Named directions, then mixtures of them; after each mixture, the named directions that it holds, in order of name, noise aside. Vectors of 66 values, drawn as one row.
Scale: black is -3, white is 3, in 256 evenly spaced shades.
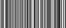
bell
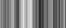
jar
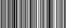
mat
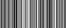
jar, mat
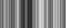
jar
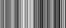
bell, jar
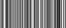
bell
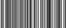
bell, mat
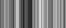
jar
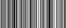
mat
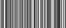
bell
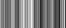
bell, jar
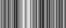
jar, mat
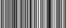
bell, mat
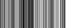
bell, jar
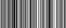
mat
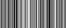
jar, mat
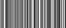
bell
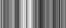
jar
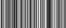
bell, mat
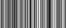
bell, mat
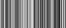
bell, jar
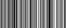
mat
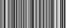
bell, mat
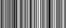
bell, mat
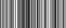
jar, mat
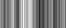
jar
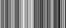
bell, jar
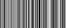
bell, mat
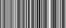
bell, mat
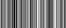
mat
